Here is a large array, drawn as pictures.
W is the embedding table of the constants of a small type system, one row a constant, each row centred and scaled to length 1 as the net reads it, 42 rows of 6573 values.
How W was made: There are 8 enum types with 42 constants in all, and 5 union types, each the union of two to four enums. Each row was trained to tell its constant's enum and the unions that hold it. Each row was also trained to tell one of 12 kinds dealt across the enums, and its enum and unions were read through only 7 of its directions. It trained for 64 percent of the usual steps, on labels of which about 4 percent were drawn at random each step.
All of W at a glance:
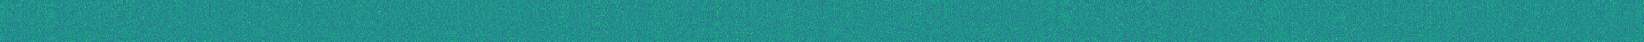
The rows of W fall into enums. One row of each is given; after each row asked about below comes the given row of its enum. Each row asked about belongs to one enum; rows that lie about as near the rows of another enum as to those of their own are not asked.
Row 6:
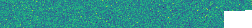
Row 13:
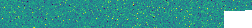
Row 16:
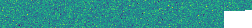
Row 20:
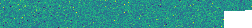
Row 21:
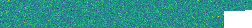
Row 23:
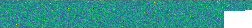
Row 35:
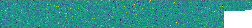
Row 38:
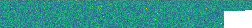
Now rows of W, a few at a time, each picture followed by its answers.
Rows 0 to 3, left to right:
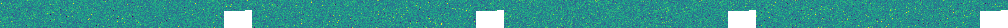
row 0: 23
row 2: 35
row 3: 35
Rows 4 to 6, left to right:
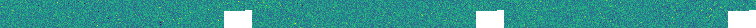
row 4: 16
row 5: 16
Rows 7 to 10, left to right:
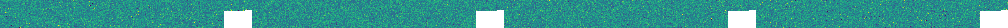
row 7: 6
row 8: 20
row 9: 20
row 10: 35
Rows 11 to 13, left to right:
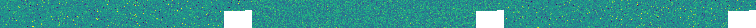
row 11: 13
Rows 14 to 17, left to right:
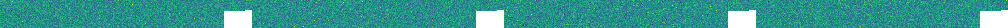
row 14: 16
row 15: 35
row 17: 16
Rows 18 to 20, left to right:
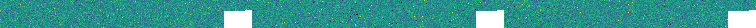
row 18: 38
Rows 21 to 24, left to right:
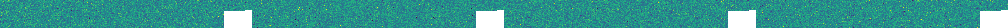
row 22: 23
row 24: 35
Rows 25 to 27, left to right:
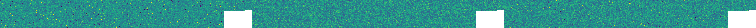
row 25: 35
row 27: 38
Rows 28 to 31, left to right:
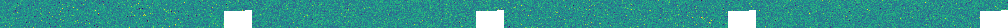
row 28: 20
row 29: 20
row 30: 20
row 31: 23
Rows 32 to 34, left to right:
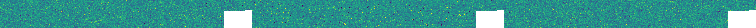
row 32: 23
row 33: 6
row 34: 16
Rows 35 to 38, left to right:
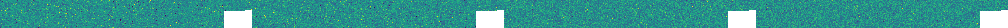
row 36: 6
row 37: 16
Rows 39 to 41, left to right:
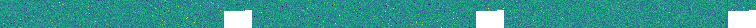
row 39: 13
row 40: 23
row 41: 23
